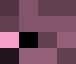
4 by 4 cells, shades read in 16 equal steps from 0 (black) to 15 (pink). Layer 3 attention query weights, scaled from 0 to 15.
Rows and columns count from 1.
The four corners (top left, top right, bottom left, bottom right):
5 6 2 6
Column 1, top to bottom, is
5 6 15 2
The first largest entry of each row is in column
2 2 1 2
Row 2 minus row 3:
-9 8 2 -1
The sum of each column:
28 25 29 29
